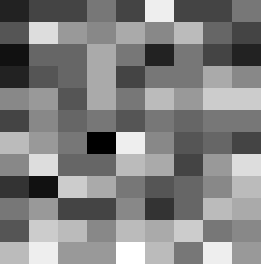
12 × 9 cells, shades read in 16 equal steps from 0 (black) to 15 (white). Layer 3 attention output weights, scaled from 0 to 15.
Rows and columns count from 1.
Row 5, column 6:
11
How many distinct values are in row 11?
6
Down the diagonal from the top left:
2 13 6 10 7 7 5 9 11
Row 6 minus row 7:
-7 -1 -1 7 -9 -1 1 1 3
